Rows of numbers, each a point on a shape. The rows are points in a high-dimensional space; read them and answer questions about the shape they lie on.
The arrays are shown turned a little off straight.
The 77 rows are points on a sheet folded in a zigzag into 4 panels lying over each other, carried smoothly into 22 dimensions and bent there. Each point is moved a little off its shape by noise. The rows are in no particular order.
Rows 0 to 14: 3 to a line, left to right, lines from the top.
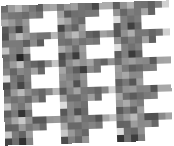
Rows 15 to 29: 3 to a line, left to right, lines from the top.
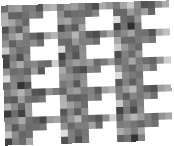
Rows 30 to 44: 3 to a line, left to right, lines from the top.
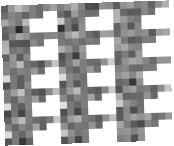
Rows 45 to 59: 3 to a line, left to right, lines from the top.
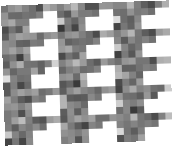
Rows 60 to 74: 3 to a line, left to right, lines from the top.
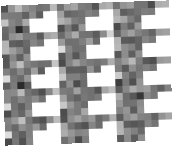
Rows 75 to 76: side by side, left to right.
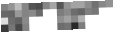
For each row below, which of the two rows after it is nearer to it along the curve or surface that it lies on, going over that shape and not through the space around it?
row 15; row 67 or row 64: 67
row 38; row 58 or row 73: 58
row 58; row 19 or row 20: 20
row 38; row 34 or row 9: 34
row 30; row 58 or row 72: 58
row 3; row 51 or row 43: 43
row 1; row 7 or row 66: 7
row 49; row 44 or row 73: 44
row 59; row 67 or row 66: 66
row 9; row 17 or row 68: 68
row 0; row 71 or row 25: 25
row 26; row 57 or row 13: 57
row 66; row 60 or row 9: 60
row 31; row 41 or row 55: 41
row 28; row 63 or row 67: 67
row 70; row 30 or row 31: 31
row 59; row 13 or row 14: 14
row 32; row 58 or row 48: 58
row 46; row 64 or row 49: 64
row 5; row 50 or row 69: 69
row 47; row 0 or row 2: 2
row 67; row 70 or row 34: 70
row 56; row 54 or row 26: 26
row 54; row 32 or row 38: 38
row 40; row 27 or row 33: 27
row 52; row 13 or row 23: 13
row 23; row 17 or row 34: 17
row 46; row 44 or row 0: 0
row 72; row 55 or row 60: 60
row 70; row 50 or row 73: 50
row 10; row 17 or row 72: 72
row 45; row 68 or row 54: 54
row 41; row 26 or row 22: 26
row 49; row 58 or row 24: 58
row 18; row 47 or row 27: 27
